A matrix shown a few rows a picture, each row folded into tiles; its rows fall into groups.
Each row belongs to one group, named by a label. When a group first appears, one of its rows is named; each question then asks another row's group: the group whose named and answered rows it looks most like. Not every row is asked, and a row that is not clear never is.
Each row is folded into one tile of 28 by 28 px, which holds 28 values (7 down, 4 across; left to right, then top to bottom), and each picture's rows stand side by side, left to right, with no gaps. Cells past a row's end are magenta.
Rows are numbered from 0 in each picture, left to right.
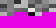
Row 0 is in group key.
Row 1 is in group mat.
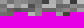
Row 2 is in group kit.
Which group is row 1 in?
key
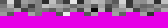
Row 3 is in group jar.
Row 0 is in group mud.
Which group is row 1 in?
key
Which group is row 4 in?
mud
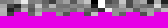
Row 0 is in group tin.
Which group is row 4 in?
mud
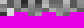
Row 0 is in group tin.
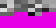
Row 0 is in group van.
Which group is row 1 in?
mat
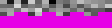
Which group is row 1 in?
tin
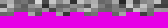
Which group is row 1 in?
mud
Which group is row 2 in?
kit
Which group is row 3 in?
van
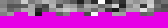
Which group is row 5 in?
van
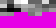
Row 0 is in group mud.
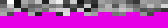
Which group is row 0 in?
mud
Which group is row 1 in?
kit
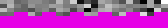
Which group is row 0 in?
van
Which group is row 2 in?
tin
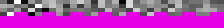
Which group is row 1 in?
mat
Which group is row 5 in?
jar
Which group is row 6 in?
van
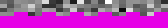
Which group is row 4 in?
jar
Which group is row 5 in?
jar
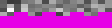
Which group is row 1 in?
kit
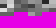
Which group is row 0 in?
van
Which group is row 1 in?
key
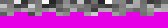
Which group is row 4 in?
key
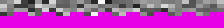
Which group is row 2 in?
mat
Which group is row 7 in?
mud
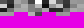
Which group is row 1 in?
mud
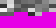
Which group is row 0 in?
van
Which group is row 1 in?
mat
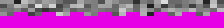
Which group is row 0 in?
key
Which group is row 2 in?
key
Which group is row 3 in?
key
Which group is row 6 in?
mat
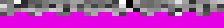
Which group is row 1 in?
mat
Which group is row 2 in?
jar
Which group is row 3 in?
mat
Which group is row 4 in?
mud
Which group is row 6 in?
jar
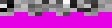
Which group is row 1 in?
kit
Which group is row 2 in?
mud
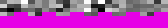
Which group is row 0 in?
mud
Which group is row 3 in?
tin
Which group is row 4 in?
van
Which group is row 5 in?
kit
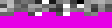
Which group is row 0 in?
van
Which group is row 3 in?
jar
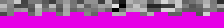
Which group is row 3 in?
key
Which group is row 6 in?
van
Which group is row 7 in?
jar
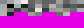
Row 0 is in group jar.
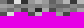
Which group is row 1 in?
jar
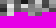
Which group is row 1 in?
mud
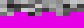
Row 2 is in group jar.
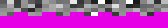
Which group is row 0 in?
mud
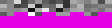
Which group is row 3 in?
kit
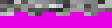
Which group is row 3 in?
key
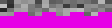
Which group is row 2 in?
mat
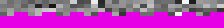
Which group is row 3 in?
mud
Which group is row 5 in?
van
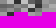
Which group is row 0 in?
kit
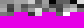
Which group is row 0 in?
jar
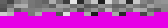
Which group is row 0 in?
key
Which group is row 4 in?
kit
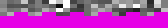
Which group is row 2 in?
van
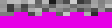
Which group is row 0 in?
jar
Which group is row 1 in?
tin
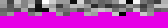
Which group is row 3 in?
mat
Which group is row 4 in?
kit
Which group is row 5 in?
key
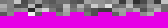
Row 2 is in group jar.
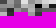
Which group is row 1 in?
jar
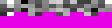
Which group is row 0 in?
jar
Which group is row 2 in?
tin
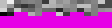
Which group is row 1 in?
key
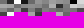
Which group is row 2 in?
key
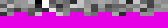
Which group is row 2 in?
key
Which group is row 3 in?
jar
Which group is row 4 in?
kit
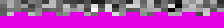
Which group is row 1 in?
key
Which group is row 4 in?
key
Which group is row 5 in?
mud
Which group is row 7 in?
tin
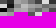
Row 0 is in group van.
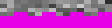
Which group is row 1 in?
mat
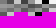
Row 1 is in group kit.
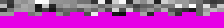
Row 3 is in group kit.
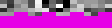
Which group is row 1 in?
mud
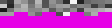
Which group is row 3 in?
mat
